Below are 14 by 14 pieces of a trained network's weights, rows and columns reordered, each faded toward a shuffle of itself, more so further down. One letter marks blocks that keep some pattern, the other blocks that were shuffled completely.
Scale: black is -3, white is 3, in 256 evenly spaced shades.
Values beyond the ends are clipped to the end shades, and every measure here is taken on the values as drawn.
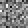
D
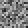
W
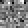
D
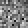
W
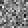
W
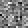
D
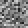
W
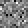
W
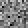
W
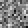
W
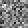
D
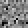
D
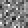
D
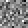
W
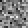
W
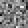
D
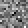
W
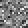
W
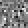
D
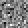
W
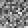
W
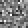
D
